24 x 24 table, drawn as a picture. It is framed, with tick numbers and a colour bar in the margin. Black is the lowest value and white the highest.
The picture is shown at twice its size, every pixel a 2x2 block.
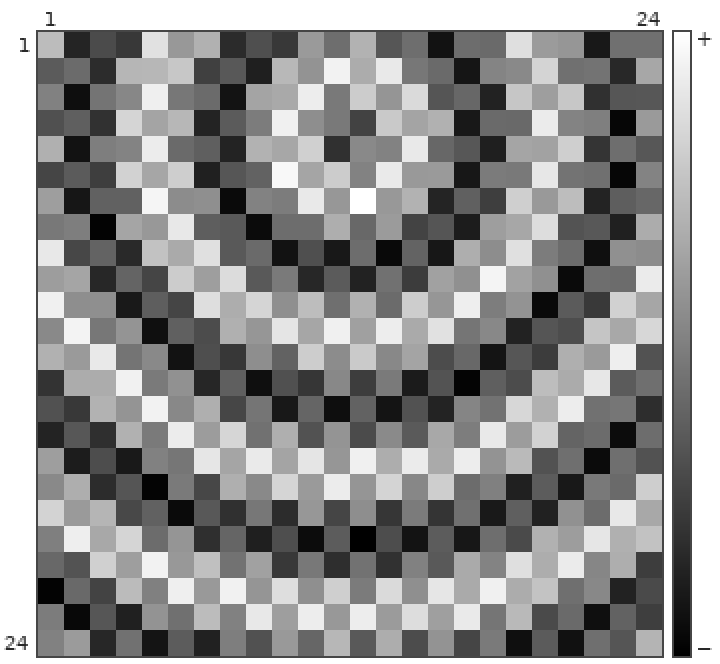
Odd rows or columns: none. Rings: centred on the top middle. Seam: none.
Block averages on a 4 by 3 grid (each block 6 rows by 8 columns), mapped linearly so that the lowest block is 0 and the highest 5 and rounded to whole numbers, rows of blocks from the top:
0 5 0 / 2 2 2 / 1 2 1 / 1 1 2
